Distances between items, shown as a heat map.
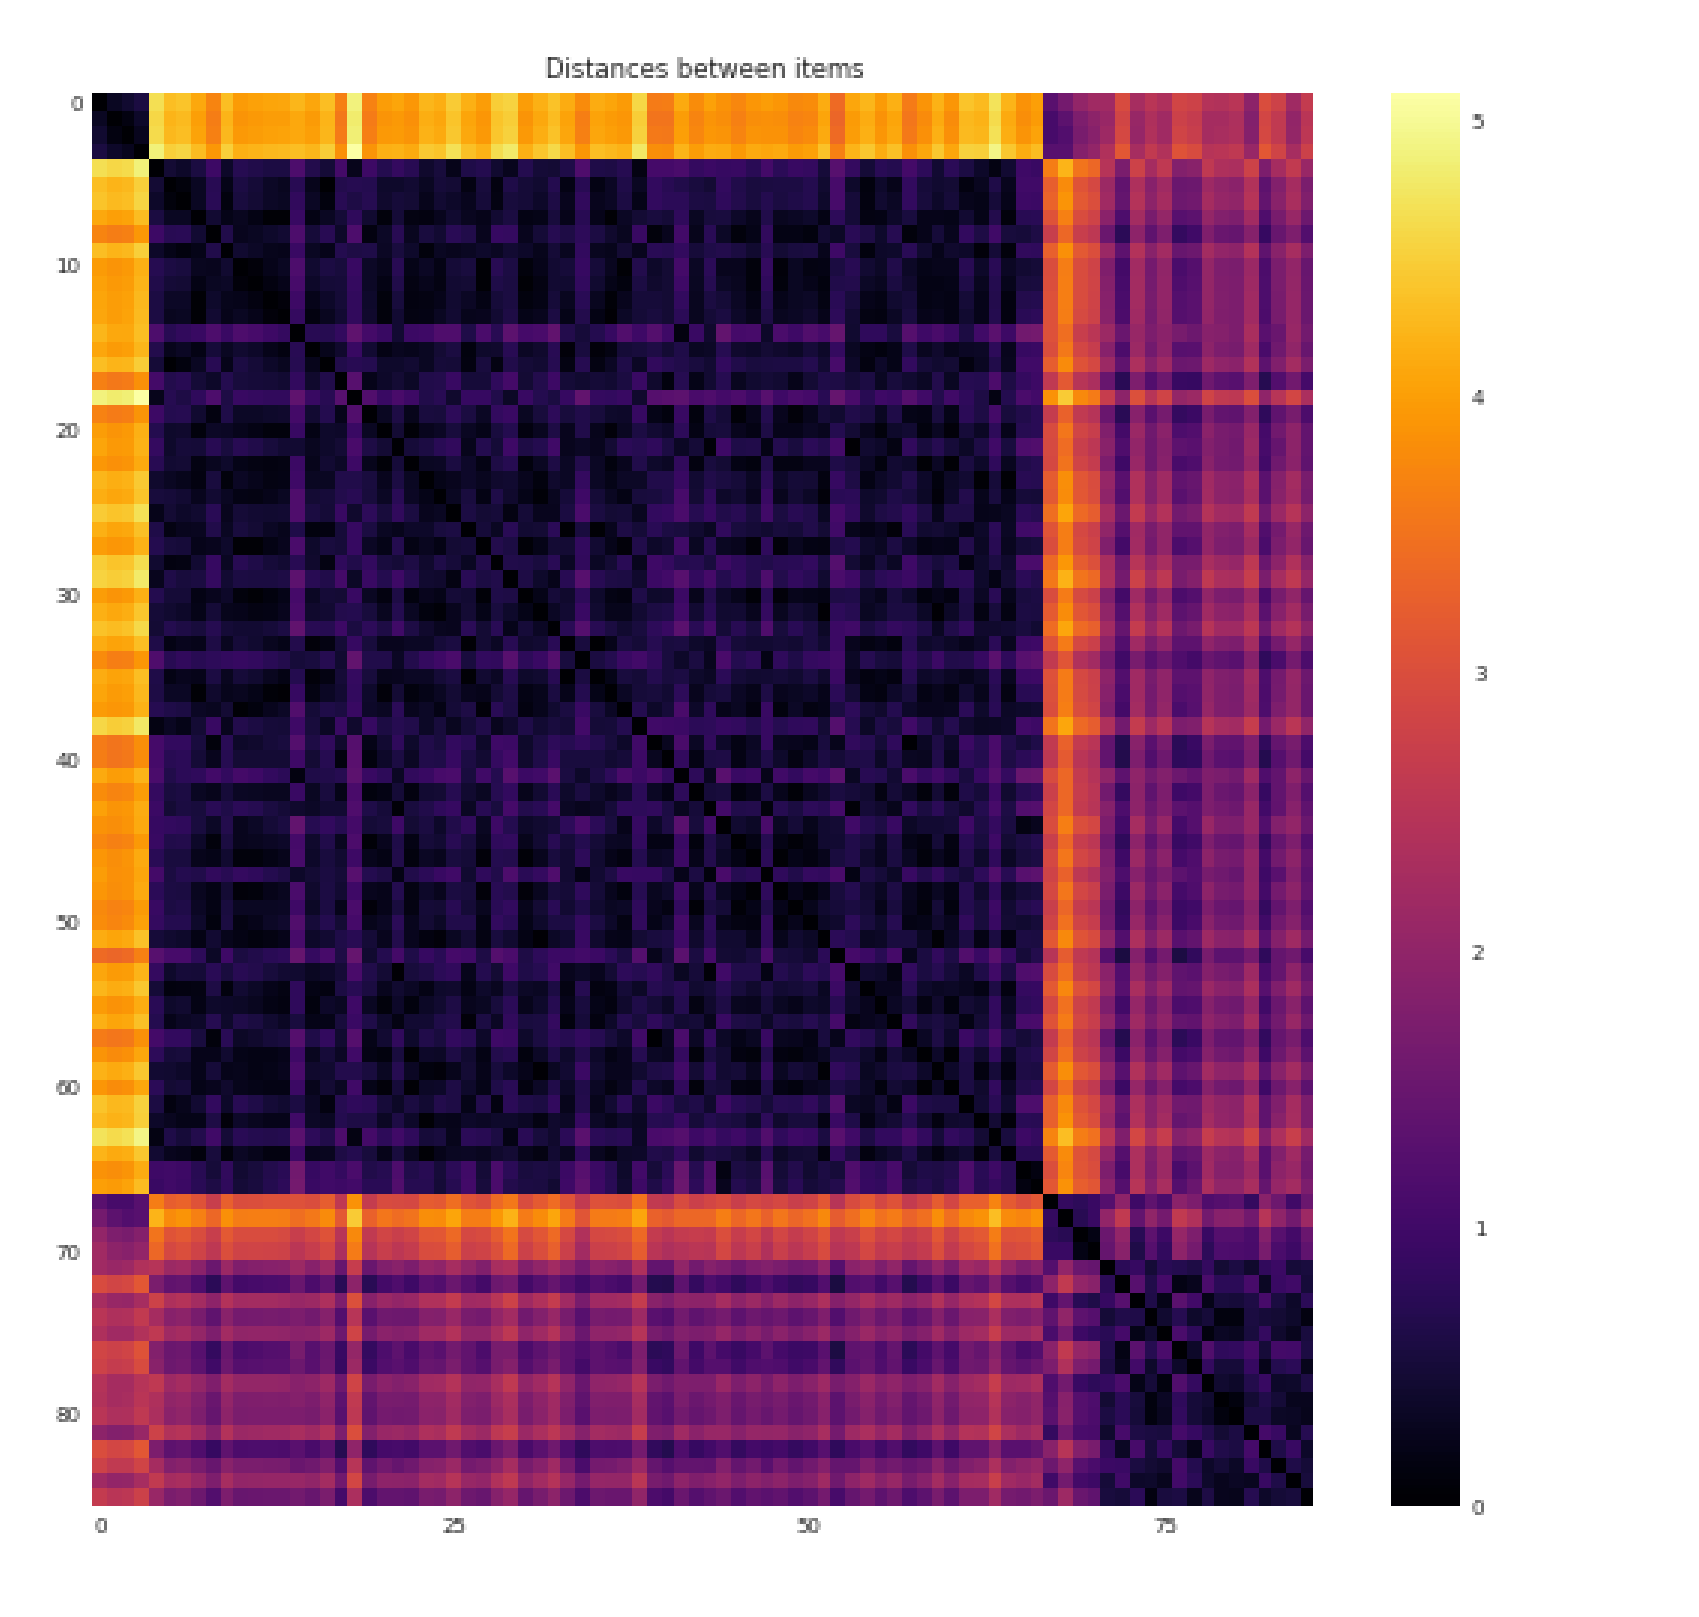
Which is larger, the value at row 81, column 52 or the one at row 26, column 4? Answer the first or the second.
the first
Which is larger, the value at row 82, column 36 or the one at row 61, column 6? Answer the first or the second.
the first
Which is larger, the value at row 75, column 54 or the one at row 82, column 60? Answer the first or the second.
the first
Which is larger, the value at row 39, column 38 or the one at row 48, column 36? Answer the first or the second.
the first
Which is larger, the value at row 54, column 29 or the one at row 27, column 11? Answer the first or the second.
the first
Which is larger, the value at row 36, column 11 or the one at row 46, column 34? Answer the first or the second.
the second
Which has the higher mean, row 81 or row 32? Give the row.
81
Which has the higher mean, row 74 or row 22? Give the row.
74
